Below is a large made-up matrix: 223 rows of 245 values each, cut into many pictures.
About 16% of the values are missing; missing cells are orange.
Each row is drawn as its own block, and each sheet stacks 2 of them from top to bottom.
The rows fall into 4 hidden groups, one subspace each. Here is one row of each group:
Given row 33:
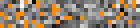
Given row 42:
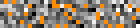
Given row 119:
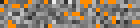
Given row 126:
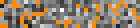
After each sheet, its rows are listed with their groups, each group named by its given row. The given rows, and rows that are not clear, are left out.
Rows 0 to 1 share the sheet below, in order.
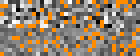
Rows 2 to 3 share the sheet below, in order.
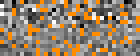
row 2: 126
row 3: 126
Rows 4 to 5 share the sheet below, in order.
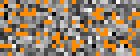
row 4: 33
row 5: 126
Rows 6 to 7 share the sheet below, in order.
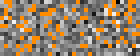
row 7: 33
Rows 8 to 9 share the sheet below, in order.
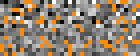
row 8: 119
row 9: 126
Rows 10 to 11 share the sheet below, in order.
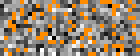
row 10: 126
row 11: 119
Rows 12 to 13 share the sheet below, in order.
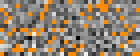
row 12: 33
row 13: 126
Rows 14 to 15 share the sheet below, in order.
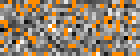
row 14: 126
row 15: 119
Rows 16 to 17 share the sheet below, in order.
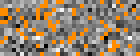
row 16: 126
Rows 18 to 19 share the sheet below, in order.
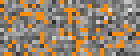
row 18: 126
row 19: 126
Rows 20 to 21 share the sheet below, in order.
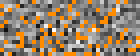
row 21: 119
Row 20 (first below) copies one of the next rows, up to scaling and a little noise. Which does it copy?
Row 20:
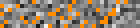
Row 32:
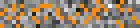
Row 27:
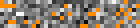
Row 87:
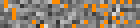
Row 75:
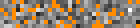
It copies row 87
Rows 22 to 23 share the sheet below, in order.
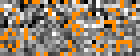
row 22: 33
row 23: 33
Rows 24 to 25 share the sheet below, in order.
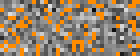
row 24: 119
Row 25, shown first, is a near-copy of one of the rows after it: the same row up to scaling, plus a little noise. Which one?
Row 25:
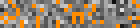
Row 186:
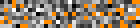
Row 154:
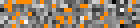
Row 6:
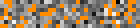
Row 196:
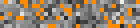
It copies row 154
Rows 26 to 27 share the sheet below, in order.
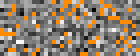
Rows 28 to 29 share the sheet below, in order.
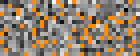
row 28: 119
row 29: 33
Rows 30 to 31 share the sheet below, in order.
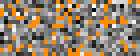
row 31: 126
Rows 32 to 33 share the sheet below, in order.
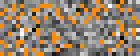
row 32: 42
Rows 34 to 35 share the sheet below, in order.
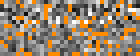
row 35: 33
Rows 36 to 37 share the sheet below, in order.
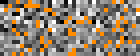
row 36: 119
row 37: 119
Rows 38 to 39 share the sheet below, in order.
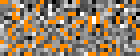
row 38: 119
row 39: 126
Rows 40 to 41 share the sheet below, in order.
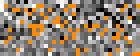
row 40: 126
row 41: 126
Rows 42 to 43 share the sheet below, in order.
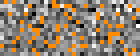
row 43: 126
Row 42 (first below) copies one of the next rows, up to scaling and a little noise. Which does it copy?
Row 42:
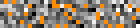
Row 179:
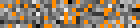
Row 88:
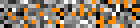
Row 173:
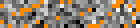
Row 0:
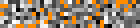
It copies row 173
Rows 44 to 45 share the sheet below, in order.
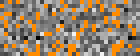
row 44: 119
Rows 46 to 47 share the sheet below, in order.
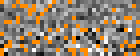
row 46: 119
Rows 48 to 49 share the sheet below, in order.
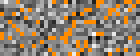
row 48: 119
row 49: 126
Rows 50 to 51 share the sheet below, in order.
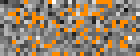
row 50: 119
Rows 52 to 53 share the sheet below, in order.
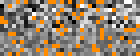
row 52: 126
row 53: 119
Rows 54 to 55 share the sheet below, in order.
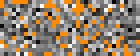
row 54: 42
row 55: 126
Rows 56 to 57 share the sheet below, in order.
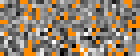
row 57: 33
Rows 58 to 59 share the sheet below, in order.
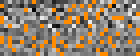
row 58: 126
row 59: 119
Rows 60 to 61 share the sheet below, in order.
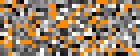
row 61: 33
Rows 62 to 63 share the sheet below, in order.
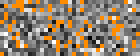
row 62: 126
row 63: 33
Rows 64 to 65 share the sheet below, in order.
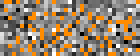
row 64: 126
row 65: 126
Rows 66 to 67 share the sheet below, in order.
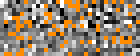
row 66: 126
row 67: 33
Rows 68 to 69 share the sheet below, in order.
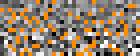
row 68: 119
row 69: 33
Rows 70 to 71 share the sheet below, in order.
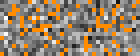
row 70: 33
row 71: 33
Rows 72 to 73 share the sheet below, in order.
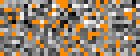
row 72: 33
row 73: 119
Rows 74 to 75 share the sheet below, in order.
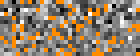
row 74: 126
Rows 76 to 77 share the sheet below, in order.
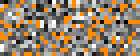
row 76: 119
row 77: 126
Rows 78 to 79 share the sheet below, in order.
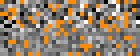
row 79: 33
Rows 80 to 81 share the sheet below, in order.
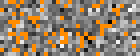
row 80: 126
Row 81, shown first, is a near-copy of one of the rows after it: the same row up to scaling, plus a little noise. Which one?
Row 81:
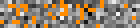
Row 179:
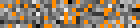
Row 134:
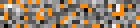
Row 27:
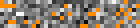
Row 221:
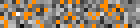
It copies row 27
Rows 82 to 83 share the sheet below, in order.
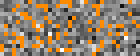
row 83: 119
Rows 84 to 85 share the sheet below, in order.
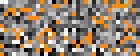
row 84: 119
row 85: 119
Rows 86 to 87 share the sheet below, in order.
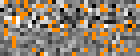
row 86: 126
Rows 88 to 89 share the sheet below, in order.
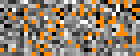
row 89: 33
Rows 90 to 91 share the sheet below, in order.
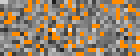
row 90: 119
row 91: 119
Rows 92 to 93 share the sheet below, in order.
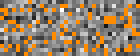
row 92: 126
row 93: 126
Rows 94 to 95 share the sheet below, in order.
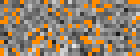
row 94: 119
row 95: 33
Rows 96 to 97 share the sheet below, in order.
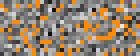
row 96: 119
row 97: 119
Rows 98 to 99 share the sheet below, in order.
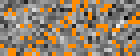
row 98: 126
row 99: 126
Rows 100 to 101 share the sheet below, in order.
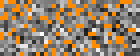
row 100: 126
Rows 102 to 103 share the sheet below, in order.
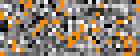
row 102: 33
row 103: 119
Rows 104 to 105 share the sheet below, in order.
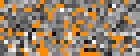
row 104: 126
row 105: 33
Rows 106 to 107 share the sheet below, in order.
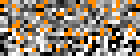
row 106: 126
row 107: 126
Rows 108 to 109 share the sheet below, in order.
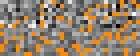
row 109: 33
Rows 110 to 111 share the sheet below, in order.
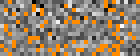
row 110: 42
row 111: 119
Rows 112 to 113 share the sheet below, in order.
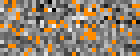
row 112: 119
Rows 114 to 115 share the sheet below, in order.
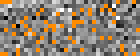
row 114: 126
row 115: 119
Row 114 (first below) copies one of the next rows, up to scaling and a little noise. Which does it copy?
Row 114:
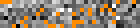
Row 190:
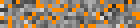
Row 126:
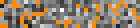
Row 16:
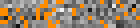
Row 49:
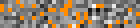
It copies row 16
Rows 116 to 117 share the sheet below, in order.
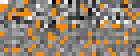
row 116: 119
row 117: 119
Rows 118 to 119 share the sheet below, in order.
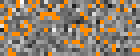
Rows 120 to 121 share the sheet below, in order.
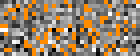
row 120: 126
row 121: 119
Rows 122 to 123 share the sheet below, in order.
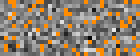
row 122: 119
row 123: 33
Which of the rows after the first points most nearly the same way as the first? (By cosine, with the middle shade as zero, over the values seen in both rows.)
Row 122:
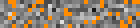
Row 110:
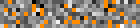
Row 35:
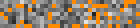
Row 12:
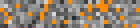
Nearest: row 110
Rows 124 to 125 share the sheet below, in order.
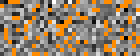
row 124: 119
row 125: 119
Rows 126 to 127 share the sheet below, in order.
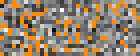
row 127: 119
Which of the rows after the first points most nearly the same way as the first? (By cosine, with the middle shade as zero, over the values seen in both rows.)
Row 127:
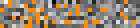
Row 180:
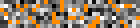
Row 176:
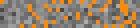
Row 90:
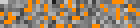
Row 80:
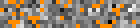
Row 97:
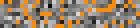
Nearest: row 90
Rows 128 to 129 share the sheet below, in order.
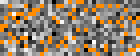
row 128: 119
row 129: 33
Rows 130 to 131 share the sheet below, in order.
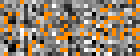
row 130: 33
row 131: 33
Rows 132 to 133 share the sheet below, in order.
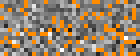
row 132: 126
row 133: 119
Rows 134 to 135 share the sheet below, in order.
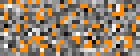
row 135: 33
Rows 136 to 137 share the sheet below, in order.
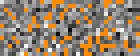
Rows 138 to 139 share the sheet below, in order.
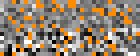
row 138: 126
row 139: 126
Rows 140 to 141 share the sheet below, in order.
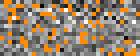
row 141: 119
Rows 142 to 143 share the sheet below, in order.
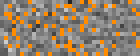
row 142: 42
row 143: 33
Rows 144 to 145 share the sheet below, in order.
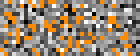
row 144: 33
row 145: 119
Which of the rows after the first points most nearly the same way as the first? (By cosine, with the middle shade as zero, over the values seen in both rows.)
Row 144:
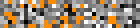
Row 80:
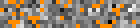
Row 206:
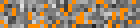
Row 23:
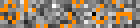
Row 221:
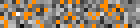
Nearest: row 23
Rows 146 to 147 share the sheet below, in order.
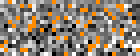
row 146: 126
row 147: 126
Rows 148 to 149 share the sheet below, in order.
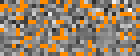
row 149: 119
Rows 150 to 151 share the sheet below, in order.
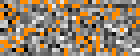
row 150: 33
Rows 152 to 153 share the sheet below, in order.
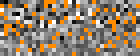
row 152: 119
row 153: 126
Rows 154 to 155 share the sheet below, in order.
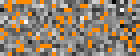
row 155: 126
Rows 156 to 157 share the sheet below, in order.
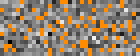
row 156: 119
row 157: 119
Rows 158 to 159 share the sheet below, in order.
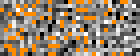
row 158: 126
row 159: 33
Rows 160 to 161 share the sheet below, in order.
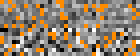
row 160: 33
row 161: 119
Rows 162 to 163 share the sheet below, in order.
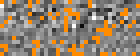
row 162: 126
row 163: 119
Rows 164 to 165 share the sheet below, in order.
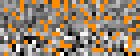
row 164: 33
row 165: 126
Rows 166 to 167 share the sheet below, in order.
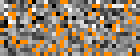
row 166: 33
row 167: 33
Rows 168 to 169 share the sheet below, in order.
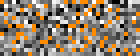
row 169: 119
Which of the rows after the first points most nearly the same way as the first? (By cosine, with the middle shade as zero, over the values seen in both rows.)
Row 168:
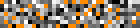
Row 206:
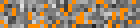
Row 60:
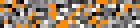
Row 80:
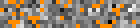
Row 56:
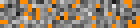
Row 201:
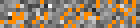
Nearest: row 56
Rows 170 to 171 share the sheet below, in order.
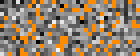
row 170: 126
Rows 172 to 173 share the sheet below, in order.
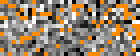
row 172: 33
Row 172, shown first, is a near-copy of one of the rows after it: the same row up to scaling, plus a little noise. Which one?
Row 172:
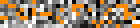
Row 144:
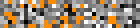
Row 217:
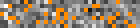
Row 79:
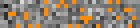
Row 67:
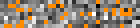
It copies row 67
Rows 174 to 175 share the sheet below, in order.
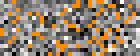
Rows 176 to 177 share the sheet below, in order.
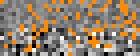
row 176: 126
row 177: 126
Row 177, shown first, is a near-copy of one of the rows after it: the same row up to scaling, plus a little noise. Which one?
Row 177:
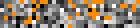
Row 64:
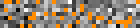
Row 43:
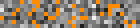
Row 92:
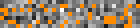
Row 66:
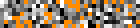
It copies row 92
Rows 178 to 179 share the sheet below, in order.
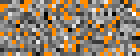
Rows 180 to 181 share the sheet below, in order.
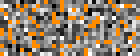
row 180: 33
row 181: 126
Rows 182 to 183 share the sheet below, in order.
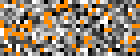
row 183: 126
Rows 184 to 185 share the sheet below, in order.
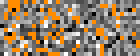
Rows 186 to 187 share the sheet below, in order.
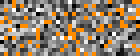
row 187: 126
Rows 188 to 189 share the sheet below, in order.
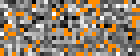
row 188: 33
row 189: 126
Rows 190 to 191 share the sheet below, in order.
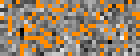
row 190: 126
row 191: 33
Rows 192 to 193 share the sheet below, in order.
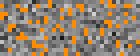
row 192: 33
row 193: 126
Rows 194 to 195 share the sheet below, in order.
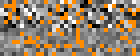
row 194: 126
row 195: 119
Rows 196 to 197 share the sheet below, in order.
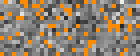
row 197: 119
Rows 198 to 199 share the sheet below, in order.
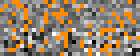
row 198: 33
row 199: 33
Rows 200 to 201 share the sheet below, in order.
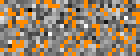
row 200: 126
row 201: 119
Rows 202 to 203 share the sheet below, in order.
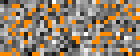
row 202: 119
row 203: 33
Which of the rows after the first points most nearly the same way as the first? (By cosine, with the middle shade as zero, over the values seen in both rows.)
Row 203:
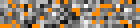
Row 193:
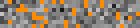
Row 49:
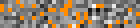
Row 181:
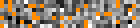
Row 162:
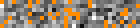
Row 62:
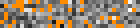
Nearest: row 62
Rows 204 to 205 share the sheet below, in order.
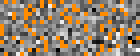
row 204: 119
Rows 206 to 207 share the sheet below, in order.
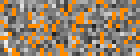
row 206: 33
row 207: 33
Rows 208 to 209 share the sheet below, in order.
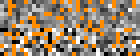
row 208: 126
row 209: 119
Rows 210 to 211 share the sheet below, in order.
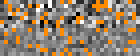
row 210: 119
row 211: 119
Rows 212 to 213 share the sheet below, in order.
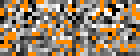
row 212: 126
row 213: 126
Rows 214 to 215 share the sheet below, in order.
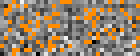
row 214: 33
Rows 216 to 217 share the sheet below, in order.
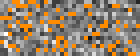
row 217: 33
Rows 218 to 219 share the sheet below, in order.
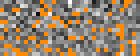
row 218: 42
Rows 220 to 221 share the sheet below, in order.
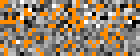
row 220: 33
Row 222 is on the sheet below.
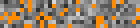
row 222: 119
